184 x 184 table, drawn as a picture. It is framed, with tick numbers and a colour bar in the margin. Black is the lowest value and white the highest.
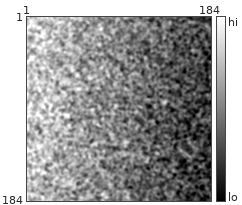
Lone odd cells: none. Grain: blotchy. Slope: up to the left. Average level on the scale: 50%. Odd rows or columns: none. Stripes: none.
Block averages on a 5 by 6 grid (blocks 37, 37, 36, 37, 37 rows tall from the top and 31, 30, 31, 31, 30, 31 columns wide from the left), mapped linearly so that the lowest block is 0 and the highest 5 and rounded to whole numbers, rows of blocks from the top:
543221
543210
543210
543210
443210
